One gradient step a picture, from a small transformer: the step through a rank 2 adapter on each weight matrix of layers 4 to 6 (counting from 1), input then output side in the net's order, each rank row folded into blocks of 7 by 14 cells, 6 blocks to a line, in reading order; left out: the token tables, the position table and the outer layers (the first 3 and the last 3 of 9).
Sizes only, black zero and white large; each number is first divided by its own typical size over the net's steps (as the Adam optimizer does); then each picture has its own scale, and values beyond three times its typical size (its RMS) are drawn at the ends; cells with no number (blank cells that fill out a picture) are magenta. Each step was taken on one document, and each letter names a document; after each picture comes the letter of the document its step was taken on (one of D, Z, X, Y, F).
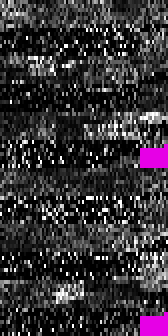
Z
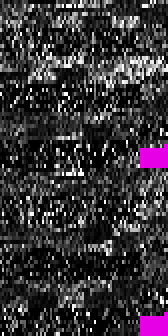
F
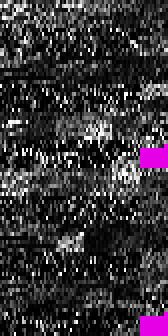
F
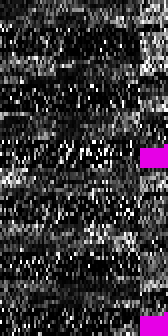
Z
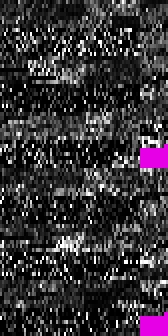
F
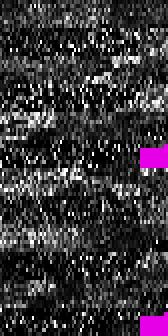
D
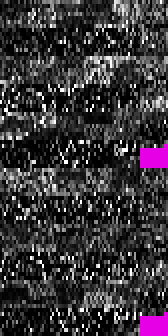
D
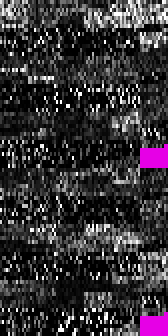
Z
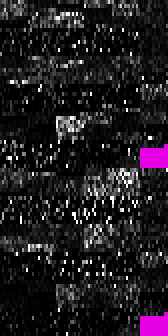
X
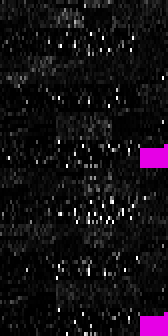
X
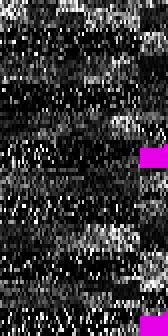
Z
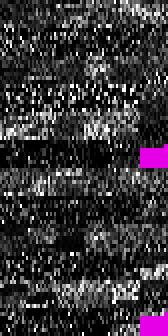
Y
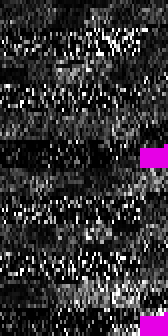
Y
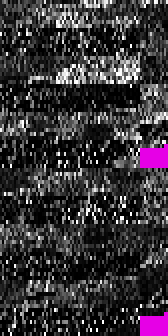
F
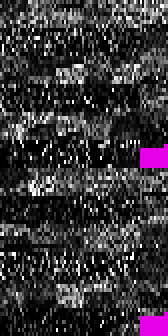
Y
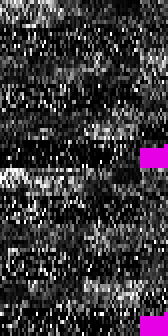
Y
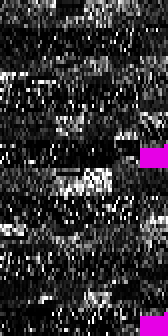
D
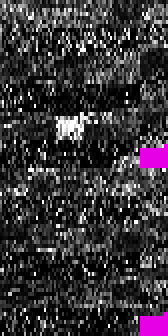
F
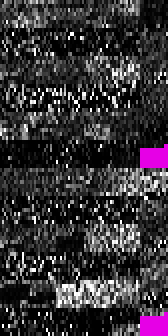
Y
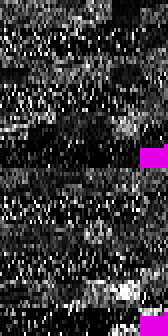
Y
